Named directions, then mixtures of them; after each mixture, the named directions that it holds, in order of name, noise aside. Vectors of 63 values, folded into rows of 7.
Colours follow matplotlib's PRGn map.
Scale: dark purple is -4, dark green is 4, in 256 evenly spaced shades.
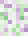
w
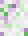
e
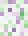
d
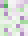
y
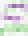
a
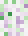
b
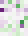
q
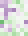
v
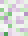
b, e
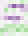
a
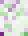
e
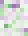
e, y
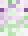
a, q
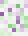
b, d, q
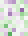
b, d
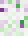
q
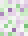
d, w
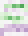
a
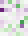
q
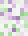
a, d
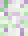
d, y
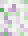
b, e
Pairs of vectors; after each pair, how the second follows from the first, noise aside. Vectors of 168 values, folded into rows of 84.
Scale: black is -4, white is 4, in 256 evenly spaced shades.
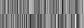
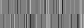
partly zeroed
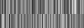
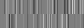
partly zeroed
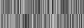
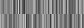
sign-scrambled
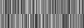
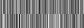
shuffled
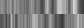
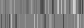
partly zeroed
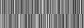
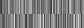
shuffled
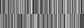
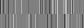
partly zeroed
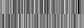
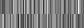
negated
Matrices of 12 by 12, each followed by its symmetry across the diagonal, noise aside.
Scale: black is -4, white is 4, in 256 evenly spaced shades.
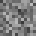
neither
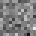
antisymmetric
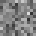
neither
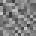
antisymmetric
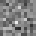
neither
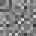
symmetric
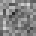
symmetric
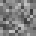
antisymmetric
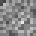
symmetric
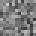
neither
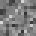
symmetric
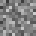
symmetric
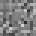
antisymmetric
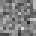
antisymmetric
